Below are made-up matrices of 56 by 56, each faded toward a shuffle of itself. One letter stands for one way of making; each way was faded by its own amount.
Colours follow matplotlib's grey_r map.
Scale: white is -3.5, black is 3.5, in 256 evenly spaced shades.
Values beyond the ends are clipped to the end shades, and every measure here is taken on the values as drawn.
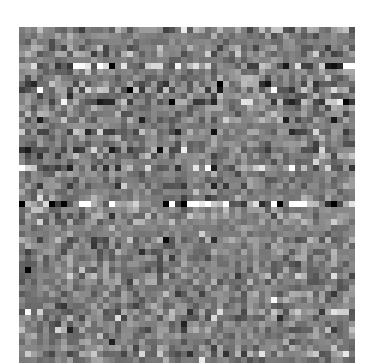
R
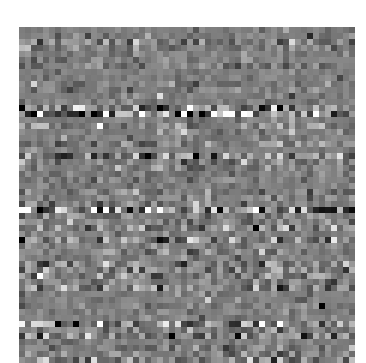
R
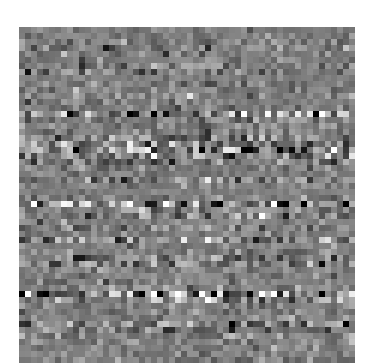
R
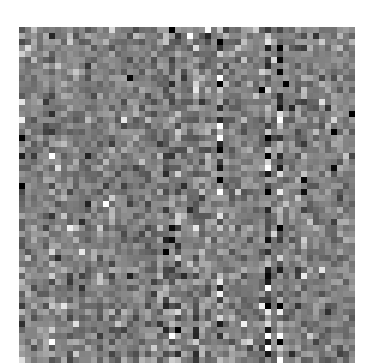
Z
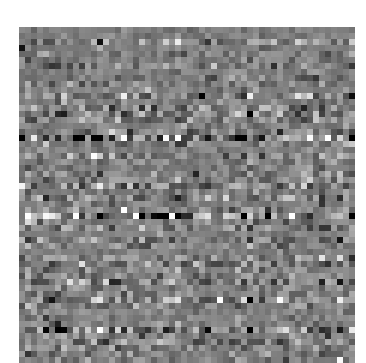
R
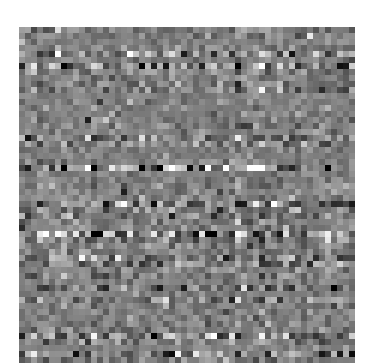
R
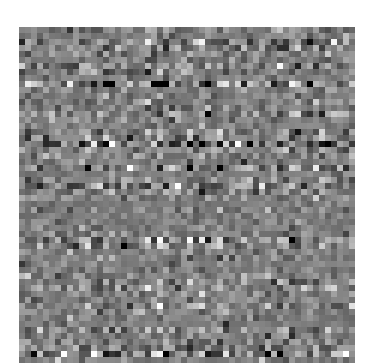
R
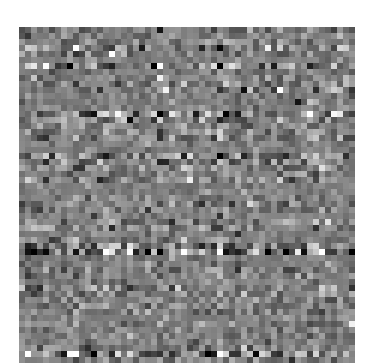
R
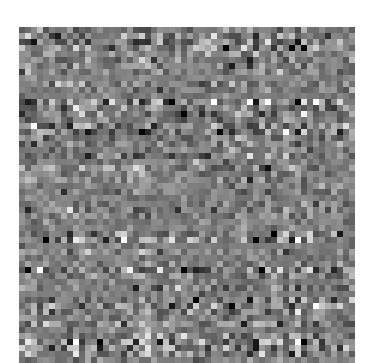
R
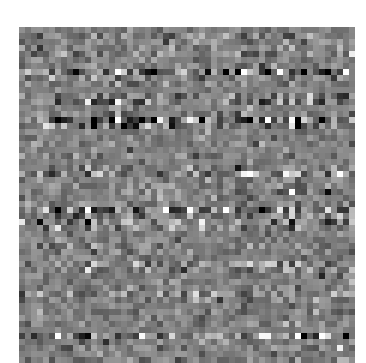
R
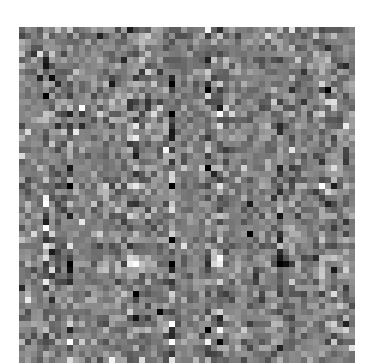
Z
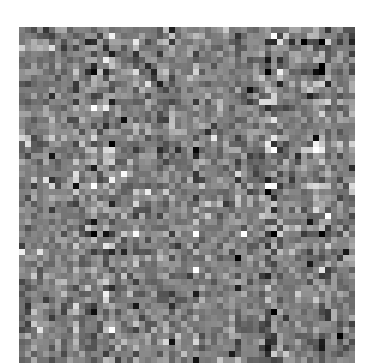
Z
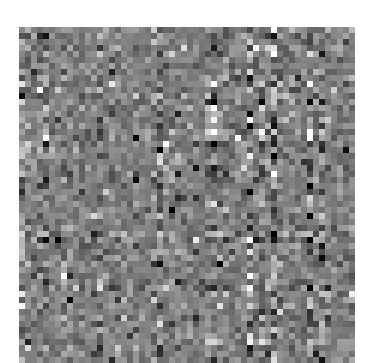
Z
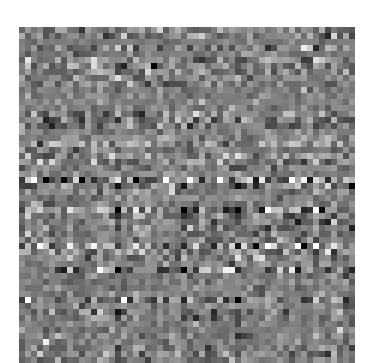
R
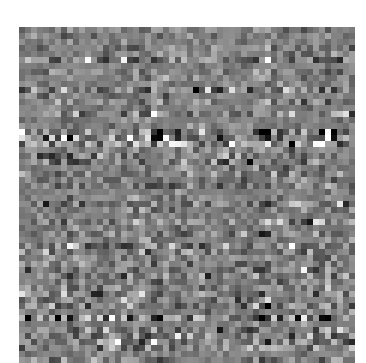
R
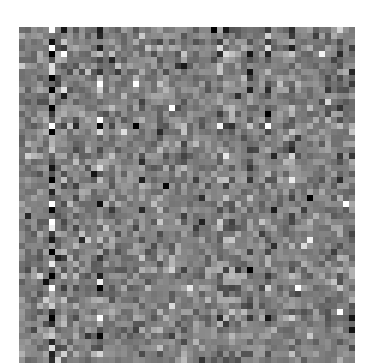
Z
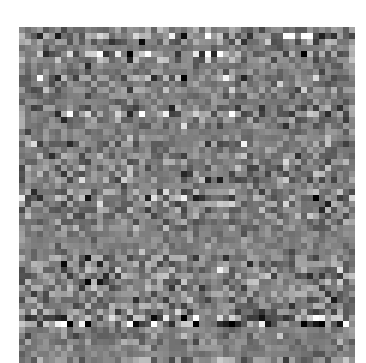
R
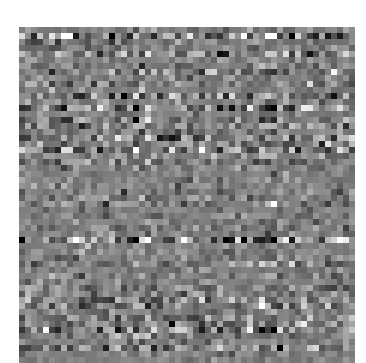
R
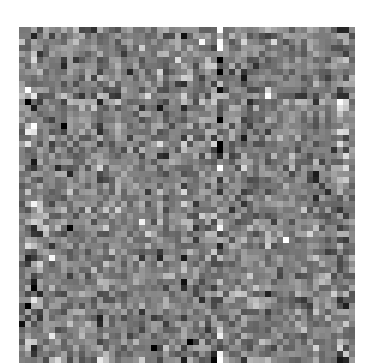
Z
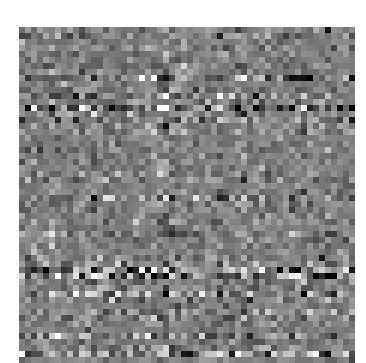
R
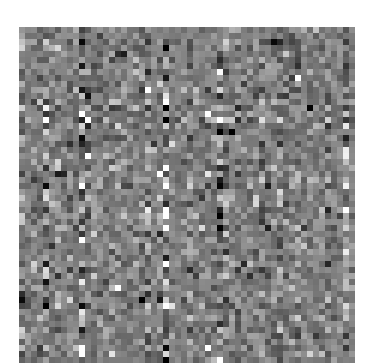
Z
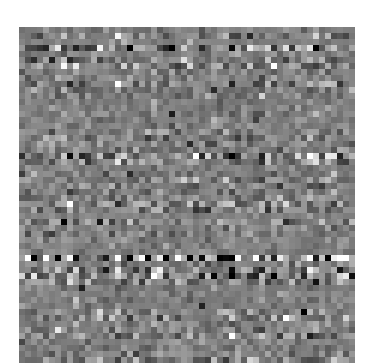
R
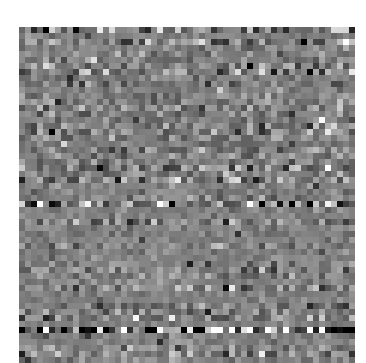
R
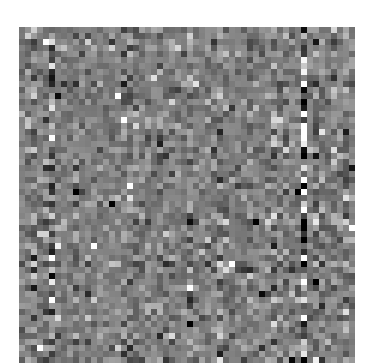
Z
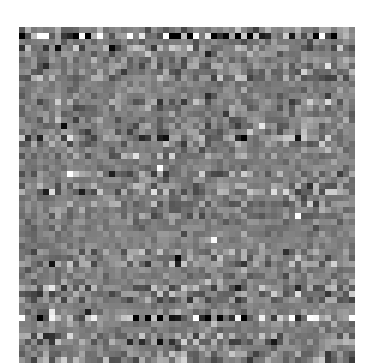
R
